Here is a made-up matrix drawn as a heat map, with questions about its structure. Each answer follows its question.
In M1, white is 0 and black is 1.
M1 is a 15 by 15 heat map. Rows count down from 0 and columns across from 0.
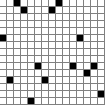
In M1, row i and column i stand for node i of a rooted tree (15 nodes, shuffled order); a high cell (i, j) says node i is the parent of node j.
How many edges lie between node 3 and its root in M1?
4
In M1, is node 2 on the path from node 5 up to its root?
no
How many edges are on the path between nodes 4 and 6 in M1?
6
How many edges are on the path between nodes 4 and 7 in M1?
7
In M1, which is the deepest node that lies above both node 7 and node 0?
5
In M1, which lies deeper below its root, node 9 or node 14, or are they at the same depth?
node 14
